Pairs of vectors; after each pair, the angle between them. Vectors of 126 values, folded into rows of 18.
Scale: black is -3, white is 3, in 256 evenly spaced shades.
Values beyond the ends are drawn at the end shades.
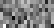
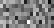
orthogonal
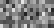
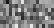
partly aligned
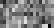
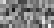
partly opposed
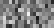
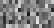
nearly opposite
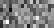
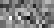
orthogonal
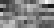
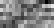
nearly opposite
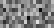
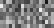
partly opposed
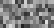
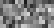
nearly opposite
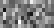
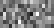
nearly parallel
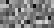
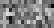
partly opposed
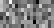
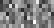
nearly opposite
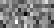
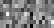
partly opposed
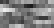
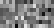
partly opposed
